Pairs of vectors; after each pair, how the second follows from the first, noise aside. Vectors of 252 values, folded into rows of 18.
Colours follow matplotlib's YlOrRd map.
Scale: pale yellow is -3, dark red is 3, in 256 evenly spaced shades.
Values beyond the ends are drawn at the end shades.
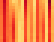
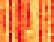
wrapped around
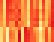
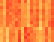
shrunk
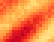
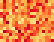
shuffled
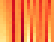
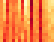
reversed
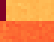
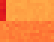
shrunk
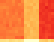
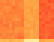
shrunk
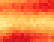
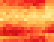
wrapped around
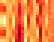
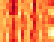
wrapped around
